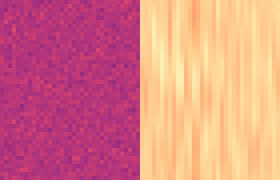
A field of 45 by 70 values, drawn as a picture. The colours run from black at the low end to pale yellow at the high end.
It is made of 1 by 2 panels. Panel 1,1: middling, fine-grained, faint in contrast. Panel 1,2: very high, streaked downward, faint in contrast.
